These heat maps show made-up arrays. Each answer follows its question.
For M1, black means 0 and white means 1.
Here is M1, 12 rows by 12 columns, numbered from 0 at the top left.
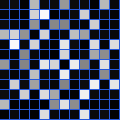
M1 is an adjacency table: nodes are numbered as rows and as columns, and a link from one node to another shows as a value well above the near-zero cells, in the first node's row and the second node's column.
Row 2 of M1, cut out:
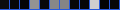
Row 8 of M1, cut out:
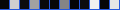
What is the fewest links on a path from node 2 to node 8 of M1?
2
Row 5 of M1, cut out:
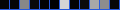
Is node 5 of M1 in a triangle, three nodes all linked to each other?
yes
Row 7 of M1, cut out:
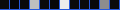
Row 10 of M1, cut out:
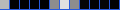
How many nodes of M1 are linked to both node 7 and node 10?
1
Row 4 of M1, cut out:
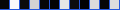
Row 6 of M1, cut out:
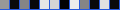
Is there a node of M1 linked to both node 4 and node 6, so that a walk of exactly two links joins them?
no
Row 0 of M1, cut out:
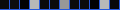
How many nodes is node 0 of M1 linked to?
3
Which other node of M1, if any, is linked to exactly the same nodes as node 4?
node 8
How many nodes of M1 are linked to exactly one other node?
0
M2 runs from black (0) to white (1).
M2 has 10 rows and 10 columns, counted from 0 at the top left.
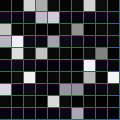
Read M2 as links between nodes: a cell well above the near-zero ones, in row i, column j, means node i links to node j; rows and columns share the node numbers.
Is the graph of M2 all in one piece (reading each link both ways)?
yes
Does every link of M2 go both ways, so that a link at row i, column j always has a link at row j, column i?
yes
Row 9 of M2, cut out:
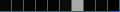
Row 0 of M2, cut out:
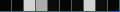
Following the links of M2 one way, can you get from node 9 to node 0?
yes
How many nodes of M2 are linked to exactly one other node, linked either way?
3
